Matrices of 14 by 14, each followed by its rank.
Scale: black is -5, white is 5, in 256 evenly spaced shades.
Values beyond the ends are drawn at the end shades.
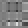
one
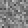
full rank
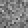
full rank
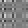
one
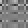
one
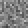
full rank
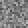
full rank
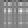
one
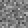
full rank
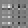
one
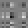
one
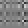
one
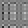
one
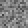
full rank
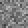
full rank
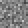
full rank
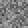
full rank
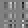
one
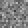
full rank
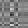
one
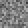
full rank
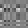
one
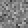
full rank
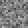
full rank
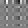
one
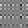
one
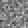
full rank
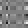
one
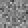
full rank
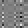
one
